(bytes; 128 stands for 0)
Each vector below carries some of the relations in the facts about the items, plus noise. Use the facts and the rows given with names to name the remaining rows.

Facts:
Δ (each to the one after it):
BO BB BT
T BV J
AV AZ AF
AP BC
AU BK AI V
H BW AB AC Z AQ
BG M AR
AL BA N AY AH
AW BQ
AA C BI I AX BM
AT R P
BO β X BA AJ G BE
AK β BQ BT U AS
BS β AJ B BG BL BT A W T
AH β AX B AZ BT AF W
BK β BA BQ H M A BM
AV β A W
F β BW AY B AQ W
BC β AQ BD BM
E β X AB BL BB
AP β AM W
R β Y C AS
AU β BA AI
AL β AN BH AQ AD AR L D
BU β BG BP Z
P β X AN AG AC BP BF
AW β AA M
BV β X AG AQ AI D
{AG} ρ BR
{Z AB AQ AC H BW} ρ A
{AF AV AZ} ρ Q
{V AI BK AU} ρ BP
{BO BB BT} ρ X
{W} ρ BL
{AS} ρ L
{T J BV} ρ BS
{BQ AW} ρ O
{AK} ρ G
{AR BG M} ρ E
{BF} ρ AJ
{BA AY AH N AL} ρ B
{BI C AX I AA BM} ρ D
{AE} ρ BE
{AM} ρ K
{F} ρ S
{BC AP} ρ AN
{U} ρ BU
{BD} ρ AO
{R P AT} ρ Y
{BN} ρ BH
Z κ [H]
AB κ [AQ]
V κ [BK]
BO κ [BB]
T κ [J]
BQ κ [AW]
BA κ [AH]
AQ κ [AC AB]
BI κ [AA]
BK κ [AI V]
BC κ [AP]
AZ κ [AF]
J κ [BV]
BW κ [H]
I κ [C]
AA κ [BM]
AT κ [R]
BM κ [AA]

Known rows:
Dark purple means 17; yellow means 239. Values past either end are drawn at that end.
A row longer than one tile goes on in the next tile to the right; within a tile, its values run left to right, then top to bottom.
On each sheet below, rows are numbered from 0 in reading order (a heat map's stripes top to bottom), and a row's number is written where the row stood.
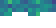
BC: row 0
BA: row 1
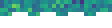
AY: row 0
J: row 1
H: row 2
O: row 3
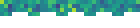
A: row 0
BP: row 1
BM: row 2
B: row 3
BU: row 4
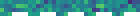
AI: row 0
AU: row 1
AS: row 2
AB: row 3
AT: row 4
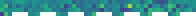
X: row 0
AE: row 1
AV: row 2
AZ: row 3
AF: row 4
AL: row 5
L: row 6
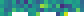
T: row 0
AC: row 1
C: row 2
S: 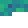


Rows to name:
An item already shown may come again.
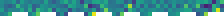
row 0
AS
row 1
BV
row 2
M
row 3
C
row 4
P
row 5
U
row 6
AK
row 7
Y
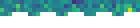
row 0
N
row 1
AS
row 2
AT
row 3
AK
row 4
AH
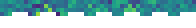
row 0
BQ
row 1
R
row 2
BB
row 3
BO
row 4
AP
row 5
BD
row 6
BG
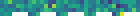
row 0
BK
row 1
AM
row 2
BW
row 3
T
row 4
C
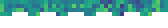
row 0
BS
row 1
BI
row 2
BT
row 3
AP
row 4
AW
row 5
I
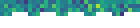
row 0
BO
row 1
AR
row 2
T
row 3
AQ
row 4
E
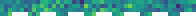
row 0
BV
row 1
AX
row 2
H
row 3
D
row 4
V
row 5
BW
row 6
Q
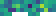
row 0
AB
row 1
Z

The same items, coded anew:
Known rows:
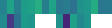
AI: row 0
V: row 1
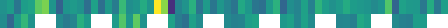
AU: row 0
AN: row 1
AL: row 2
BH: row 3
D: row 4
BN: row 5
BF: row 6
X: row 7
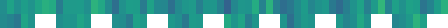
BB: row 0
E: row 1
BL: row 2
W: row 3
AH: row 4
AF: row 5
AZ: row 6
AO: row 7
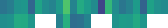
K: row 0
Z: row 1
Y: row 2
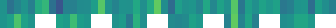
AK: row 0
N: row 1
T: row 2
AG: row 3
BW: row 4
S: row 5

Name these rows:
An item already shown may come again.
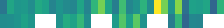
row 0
E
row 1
AW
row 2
AL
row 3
AC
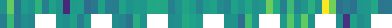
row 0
AB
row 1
I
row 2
BB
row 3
BU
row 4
BG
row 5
AL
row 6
V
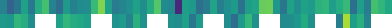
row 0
R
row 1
BA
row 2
T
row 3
I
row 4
AU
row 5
BV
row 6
H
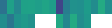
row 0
P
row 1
AY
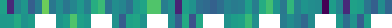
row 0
C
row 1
AK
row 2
BK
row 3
BM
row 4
AT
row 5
AQ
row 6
AX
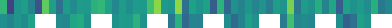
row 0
BI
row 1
BV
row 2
BO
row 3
AC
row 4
AR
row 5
AB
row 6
BP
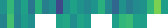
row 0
A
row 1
B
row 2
BA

